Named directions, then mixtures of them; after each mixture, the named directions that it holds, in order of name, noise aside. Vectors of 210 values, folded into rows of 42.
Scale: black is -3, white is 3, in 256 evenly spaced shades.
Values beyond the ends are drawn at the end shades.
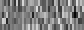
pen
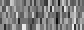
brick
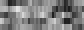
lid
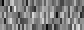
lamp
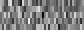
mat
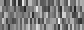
mat, pen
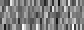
brick, pen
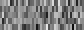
brick, lamp, pen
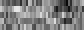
lamp, lid, mat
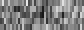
brick, lamp, lid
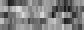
lid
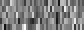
brick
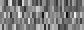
mat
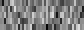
lamp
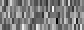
brick, mat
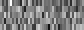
lamp, mat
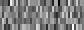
brick, lamp, pen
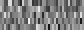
mat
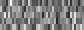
brick, lamp, mat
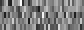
mat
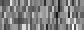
brick, lamp, pen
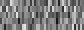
brick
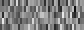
lamp, pen
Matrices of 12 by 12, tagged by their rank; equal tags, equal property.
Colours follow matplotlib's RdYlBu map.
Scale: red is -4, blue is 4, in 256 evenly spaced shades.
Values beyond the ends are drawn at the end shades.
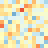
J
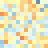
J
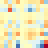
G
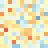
J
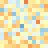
J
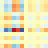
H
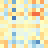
G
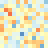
J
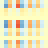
H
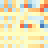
G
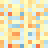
G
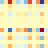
H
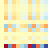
H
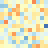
J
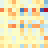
G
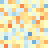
J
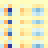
H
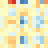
G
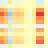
H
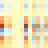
H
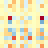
G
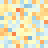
J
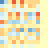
G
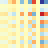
H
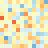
J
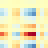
H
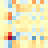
G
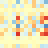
G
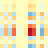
H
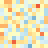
J
